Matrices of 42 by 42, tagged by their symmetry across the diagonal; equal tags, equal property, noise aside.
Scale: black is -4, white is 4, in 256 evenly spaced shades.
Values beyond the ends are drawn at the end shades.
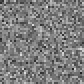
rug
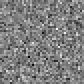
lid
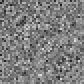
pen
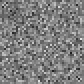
pen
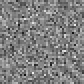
lid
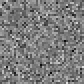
pen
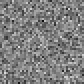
rug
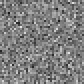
rug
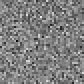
lid
